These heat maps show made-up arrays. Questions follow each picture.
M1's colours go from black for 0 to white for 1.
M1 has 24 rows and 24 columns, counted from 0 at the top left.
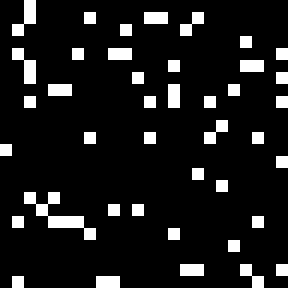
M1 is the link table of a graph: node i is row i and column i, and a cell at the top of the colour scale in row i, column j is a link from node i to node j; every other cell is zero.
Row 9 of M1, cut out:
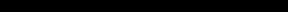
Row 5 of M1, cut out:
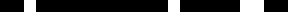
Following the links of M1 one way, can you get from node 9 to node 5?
no
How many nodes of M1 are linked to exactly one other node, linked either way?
0
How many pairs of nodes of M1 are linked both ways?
4
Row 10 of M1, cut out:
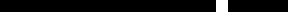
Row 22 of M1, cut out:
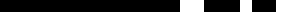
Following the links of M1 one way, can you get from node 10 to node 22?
no
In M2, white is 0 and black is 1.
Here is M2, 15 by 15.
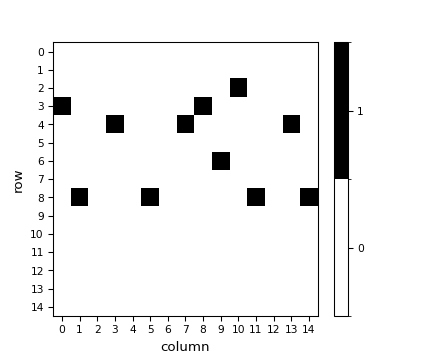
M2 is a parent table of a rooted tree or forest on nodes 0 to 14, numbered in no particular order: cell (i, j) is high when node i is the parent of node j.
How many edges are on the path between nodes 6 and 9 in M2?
1
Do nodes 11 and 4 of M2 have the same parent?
no
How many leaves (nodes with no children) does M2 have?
10
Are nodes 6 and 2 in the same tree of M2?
no
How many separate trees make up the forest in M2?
4
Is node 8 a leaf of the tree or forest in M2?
no
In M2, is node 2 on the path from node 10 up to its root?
yes
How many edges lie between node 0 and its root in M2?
2
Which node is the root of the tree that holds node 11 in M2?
4
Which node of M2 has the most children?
8
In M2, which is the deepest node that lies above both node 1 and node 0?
3
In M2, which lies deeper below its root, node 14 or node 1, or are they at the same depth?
the same depth
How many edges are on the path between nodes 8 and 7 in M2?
3
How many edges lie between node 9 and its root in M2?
1
